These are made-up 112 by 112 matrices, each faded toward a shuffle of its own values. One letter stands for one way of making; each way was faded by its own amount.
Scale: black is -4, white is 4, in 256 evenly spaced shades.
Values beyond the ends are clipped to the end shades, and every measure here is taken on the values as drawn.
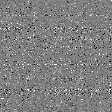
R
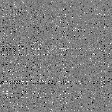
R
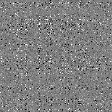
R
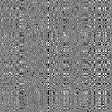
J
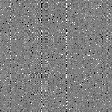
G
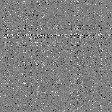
R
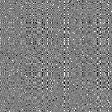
J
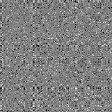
G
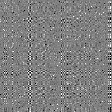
J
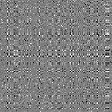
J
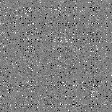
R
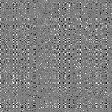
J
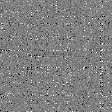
R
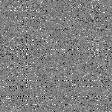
R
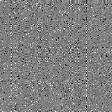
G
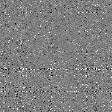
R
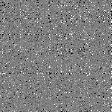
R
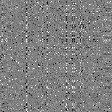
G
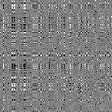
J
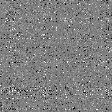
R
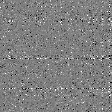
R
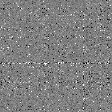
R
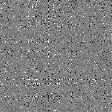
R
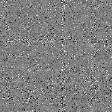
R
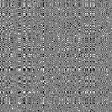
J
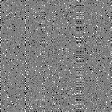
G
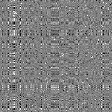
J
